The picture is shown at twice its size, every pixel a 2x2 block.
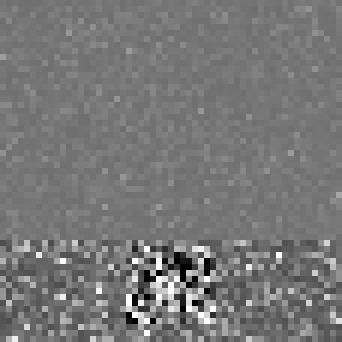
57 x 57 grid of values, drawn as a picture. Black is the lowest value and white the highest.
Mirror symmetry: none. Odd patch: rougher, in the bottom middle. Stripes: none. Roughest part: bottom middle. Seam: horizontal, 70% of the way down, the top part calmer.
